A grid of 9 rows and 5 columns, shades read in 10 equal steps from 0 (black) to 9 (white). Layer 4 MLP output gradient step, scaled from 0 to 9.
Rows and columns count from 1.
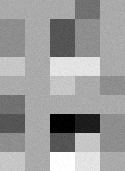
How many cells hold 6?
21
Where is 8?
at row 4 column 3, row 4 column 4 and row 9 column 4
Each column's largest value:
7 6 9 8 6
